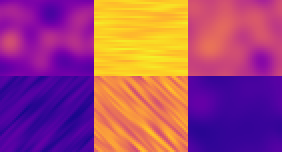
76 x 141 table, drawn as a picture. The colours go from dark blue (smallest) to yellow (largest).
The table splits into 2 rows of 3 panels. Panel 1,1: low, smooth. Panel 1,2: very high, streaked across, faint in contrast. Panel 1,3: middling, smooth. Panel 2,1: very low, slanting up to the right, faint in contrast. Panel 2,2: high, slanting down to the right. Panel 2,3: very low, smooth, faint in contrast.
